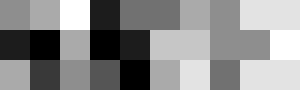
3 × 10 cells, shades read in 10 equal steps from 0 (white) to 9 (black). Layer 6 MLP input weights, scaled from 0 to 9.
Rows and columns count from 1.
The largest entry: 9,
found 3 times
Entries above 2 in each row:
7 7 7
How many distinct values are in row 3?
7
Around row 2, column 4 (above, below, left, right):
8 6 3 8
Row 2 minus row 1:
4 6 3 1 3 -3 -1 0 3 -1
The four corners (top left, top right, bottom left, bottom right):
4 1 3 1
